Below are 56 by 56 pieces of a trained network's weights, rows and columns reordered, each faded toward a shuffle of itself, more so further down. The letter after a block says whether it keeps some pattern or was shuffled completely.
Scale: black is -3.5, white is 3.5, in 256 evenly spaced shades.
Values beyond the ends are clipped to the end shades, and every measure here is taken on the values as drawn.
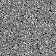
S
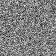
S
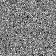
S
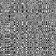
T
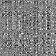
T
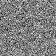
S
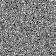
S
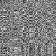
T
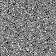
S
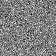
S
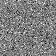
S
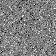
S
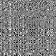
T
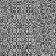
T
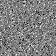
S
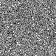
S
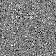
S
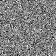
S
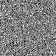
S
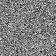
S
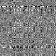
T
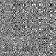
T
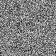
S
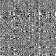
T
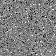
S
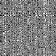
T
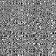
T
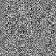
T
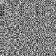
T
